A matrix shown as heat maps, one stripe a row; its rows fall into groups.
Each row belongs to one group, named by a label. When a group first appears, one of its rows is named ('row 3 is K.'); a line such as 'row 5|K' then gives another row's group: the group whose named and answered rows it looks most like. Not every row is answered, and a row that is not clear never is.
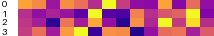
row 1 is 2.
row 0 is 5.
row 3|5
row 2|2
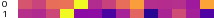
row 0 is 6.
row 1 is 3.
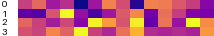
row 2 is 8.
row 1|3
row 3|6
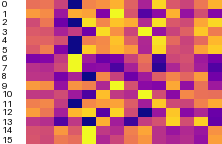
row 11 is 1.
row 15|6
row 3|8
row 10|8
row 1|5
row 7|3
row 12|5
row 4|1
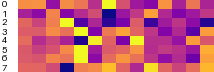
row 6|6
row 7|1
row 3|6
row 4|8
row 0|5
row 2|3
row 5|6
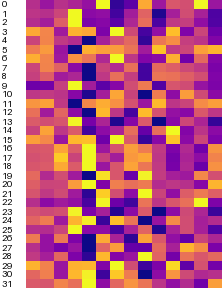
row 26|8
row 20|6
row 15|5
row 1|3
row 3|5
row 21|8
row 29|5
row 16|6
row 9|3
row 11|1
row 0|2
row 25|3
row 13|3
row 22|2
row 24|5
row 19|8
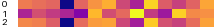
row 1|8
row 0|1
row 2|1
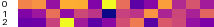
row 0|5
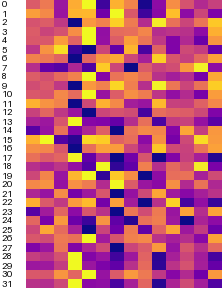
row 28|3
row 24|8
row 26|6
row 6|1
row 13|3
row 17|3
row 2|1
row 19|5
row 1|5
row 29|3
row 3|6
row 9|1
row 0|5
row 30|6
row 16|1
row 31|3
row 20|5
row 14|8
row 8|6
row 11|1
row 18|2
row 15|1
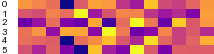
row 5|8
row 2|8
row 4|1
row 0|1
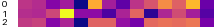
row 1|3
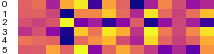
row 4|1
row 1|1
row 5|6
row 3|1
